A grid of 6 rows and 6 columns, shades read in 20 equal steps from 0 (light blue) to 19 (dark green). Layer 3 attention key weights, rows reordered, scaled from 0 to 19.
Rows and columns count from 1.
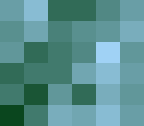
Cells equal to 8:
5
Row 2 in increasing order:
5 6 8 9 9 11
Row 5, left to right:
12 17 8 14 5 8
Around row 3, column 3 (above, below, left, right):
11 12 14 10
